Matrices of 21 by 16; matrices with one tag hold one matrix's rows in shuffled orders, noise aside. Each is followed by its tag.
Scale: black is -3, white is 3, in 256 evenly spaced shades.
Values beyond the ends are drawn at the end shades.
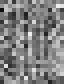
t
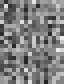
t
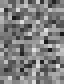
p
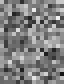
p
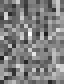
t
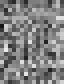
t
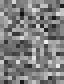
p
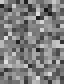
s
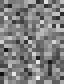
s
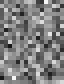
s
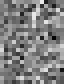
p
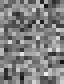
p
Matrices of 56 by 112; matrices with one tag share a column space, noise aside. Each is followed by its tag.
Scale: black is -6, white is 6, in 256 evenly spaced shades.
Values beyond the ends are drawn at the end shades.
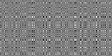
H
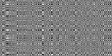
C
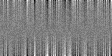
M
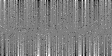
M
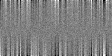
M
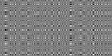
C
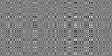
H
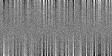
M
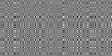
H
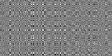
C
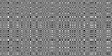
H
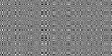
C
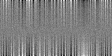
M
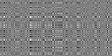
H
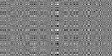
C
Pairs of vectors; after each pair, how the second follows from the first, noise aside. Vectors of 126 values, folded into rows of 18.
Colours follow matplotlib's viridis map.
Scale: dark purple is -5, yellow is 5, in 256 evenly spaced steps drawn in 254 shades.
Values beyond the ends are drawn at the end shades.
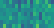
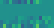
partly zeroed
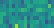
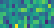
scaled up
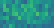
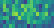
scaled up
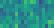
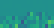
partly zeroed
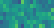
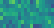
reversed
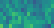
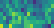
scaled up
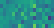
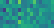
reversed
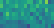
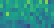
copied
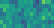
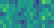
copied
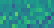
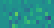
partly zeroed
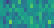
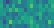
copied
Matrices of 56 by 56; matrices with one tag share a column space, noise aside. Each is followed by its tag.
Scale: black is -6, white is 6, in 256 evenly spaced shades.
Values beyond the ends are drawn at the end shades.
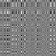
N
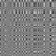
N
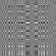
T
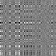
T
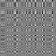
N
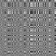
N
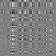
N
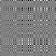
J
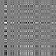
T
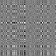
T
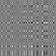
T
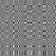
T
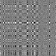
T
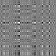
T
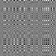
J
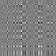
T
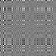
J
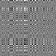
J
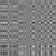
T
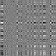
T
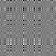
J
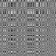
N
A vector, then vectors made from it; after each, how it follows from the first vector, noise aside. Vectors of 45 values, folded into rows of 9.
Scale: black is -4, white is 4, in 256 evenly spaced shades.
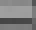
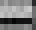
scaled up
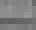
shrunk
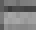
reversed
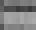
reversed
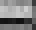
scaled up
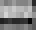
scaled up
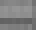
shrunk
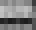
scaled up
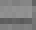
shrunk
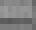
shrunk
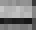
scaled up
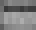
reversed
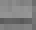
shrunk
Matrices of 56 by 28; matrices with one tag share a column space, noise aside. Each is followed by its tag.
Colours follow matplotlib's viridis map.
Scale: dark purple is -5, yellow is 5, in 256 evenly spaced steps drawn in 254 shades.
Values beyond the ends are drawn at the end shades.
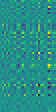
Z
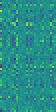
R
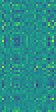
R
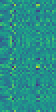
R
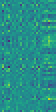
R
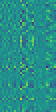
R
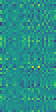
R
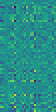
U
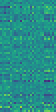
U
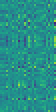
R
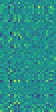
U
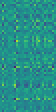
R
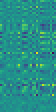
Z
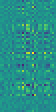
Z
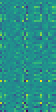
U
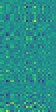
U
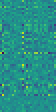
Z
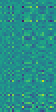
U
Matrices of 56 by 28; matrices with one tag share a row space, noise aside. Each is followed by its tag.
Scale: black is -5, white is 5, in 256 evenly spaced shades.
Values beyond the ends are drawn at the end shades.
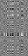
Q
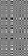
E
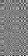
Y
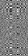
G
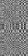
Y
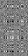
Q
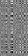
E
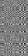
Y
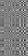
Y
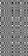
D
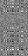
Q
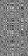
Q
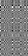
D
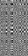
E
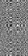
G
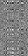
Q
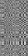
Y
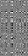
E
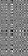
E
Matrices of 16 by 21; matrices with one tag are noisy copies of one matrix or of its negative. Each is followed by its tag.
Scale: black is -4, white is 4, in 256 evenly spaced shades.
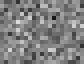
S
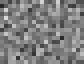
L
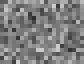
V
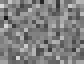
L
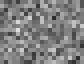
S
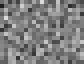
L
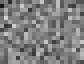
L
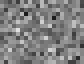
S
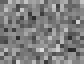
V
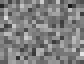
L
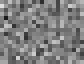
L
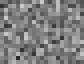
L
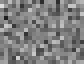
L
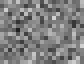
S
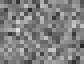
S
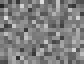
L
